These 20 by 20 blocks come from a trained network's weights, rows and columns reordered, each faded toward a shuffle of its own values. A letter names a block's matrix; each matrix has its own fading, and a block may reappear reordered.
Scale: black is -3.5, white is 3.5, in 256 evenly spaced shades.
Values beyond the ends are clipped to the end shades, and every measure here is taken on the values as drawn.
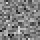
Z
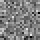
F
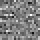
F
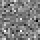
Z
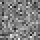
Z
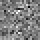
Z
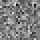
Z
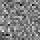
F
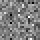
Z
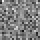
Z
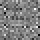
F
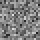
Z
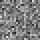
Z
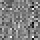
F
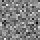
Z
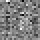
F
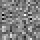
F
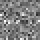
F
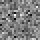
Z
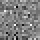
F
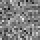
Z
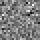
Z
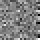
F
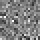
F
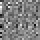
F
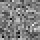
Z
